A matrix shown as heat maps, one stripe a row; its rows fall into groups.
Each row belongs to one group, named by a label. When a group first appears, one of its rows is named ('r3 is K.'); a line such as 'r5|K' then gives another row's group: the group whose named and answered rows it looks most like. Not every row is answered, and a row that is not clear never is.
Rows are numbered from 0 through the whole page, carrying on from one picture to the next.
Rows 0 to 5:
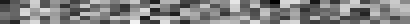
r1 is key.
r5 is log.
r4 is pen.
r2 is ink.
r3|ink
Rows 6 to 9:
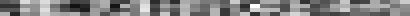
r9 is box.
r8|ink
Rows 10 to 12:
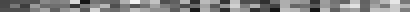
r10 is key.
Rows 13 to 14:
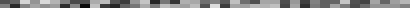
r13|ink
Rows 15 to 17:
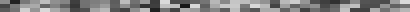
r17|ink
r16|log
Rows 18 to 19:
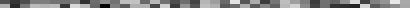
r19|box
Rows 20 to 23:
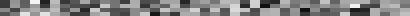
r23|ink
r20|log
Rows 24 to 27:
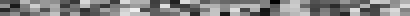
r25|box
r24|ink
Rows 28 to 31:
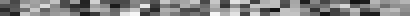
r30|log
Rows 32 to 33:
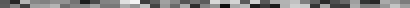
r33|box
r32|log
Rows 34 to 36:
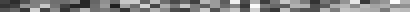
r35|ink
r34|key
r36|key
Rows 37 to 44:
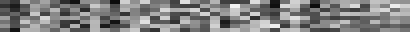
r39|pen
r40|key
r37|ink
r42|ink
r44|log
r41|box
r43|pen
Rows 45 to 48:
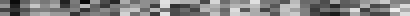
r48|box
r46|box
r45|pen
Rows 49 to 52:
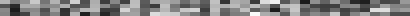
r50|log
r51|pen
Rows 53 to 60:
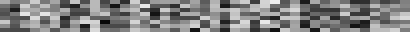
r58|pen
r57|box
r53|pen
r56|ink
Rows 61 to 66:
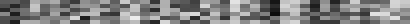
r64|pen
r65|key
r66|log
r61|box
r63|log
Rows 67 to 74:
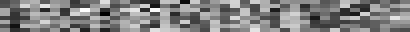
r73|log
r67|log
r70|box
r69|pen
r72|box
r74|pen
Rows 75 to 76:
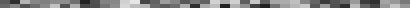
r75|log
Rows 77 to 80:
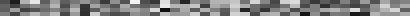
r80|pen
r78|pen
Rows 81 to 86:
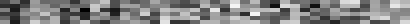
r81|key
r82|key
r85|pen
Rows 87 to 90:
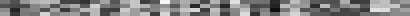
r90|box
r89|pen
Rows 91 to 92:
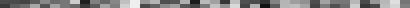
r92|log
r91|key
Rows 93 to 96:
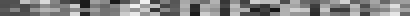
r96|key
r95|box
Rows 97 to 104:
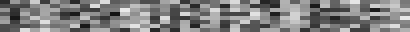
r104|ink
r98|key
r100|ink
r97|log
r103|key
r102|box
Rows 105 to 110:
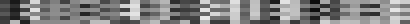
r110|key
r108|log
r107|key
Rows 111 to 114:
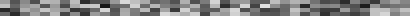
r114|pen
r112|pen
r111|box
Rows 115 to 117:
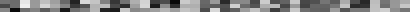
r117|pen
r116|ink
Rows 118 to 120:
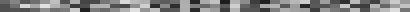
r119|ink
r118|box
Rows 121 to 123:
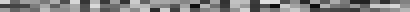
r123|box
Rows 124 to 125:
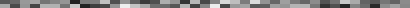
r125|box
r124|log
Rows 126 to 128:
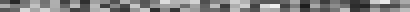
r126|pen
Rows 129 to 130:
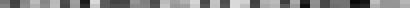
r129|pen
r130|pen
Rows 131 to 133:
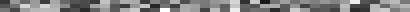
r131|log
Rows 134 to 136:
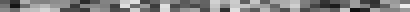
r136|ink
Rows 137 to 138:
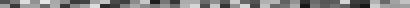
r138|pen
